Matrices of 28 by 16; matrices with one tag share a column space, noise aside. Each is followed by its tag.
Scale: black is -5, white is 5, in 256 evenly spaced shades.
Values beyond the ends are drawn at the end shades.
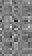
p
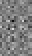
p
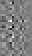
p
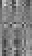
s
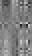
s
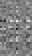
p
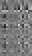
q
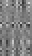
s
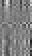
s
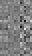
p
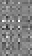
p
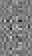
p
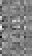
p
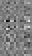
p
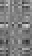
s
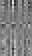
s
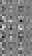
p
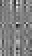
s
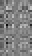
q
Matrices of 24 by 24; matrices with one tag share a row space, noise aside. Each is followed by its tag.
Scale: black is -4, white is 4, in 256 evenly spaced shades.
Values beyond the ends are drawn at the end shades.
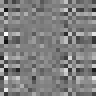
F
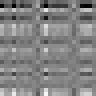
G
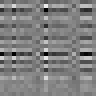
G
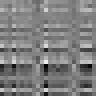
G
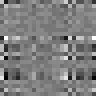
F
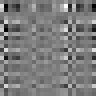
F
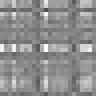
G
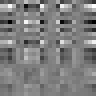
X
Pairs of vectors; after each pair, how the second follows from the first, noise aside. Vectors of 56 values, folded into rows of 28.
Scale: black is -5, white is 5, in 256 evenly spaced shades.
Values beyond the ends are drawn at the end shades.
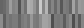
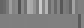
partly zeroed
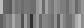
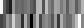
scaled up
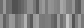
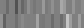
partly zeroed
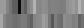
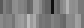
wrapped around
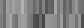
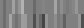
partly zeroed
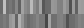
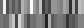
scaled up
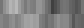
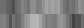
wrapped around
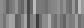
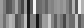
scaled up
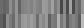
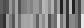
scaled up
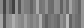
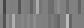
partly zeroed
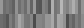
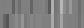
partly zeroed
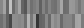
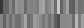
wrapped around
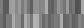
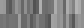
wrapped around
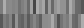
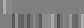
partly zeroed
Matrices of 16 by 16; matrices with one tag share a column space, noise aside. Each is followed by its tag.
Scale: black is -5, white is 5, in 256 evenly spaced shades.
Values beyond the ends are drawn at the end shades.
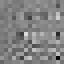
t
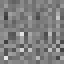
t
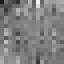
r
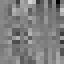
r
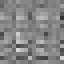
t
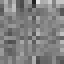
r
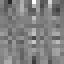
r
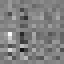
t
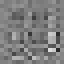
t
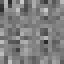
r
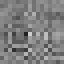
t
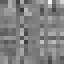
r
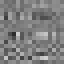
t
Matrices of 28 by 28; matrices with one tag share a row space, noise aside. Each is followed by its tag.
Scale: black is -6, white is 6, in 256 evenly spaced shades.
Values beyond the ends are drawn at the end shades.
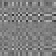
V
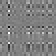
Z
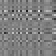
V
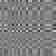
V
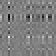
Z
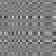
V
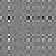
Z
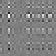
Z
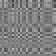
V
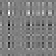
Z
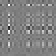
Z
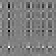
Z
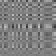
V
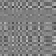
V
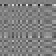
V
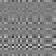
V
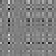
Z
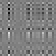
Z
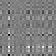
Z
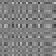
V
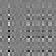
Z
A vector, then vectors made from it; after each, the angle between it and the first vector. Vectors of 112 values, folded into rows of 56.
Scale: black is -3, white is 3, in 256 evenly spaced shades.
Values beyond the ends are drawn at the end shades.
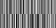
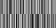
nearly parallel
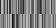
partly aligned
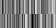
partly aligned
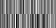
nearly parallel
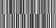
nearly parallel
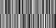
orthogonal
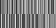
partly aligned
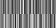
nearly opposite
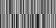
nearly parallel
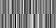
nearly opposite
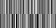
nearly parallel
